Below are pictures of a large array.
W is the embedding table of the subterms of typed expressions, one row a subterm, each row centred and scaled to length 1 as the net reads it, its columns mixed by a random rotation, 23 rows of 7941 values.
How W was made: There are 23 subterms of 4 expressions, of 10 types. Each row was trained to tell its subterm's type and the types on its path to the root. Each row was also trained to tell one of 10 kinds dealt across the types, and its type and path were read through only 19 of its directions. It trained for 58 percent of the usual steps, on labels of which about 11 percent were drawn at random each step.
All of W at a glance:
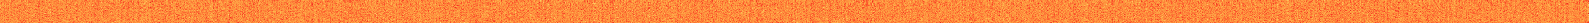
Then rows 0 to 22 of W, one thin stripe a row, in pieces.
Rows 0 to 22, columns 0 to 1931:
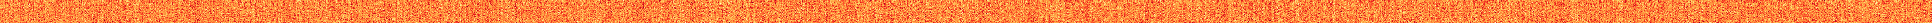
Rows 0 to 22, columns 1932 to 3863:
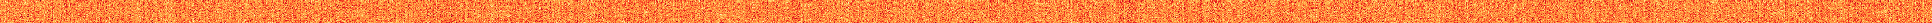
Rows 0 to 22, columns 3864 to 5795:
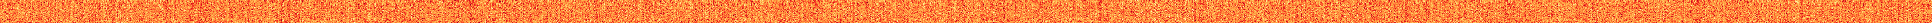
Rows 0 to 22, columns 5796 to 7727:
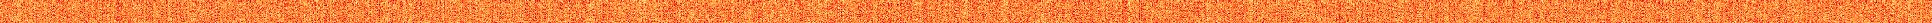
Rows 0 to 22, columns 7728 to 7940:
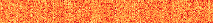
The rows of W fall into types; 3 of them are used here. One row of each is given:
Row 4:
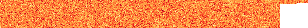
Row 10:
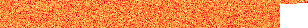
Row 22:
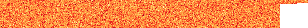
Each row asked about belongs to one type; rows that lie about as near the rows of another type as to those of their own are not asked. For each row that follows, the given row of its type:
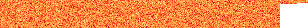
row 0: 10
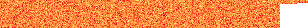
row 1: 10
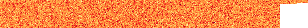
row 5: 22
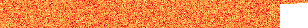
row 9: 22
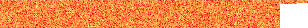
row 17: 10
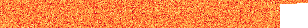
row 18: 22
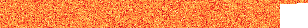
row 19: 4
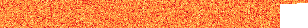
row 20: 22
